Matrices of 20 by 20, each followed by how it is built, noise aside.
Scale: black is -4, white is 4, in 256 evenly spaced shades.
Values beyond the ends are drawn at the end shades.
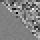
upper triangular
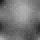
smooth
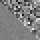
upper triangular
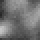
smooth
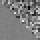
upper triangular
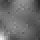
smooth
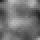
smooth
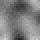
smooth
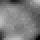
smooth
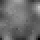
smooth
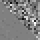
upper triangular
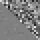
upper triangular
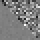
upper triangular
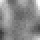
smooth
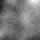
smooth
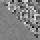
upper triangular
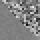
upper triangular
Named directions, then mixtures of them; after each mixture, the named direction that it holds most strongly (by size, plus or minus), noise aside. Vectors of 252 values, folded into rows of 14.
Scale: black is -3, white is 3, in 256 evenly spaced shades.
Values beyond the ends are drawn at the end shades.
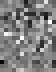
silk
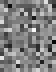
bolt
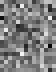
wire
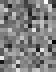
bolt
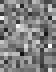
wire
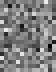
bolt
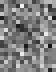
wire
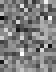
wire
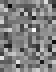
bolt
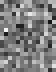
wire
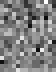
silk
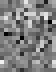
silk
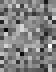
wire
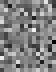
bolt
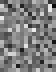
bolt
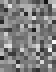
bolt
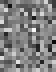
bolt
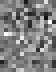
silk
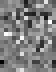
silk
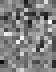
silk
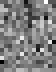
silk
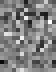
silk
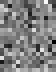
bolt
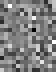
bolt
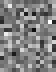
bolt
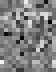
silk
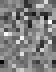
silk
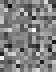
bolt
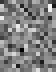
wire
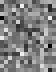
wire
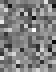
bolt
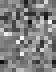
silk
